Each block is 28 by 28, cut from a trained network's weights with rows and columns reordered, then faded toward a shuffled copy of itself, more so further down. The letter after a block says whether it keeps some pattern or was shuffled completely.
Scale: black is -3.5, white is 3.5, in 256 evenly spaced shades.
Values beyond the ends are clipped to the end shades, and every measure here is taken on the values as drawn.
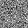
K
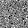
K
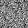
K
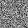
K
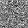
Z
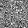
Z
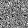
K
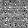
Z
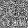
Z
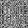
Z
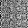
Z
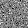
K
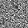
Z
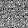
Z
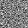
Z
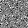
K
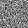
K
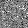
K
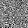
Z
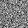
K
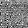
Z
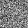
K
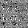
Z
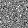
K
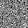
K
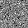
K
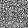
K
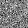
K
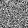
K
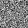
K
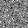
K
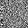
Z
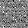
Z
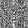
Z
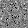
K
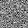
Z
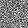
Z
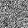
Z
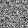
K
